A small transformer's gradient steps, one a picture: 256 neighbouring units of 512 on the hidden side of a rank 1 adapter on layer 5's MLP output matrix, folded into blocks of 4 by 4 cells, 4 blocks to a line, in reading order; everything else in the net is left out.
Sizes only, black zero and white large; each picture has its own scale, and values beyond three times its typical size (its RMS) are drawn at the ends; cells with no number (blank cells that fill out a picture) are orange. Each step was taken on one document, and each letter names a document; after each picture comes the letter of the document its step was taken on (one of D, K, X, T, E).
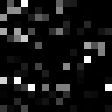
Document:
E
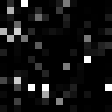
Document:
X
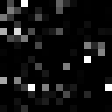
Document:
X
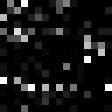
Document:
X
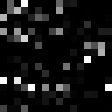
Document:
E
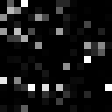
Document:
E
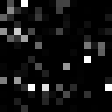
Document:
X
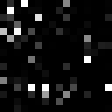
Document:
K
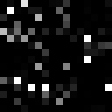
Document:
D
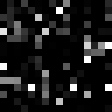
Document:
K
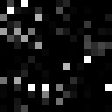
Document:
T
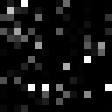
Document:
T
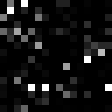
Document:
T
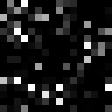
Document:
E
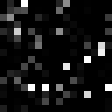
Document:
T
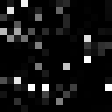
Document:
D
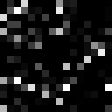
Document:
E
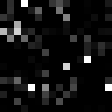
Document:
D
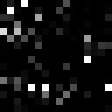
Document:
K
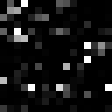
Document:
E
